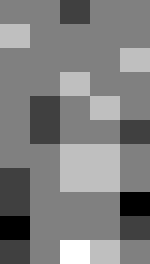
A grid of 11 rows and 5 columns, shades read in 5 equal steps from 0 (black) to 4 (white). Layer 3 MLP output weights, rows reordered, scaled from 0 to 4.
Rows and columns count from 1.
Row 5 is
2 1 2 3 2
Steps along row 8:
up up same down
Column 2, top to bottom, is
2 2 2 2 1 1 2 2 2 2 2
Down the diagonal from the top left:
2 2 2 2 2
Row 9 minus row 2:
-2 0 0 0 -2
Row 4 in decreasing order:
3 2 2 2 2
